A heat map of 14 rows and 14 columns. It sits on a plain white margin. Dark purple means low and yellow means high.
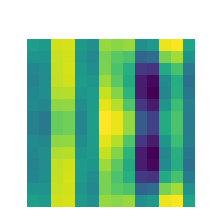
Upright stripes repeat 3 times across the table. On average the colour sits 60% of the way up the scale. No lone cell stands out from its neighbours. The ninth with the highest average is the centre. It is mirror symmetric from top to bottom.
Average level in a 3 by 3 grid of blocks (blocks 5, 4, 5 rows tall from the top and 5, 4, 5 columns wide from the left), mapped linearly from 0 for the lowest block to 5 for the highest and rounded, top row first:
3 4 1 / 2 5 0 / 3 4 1
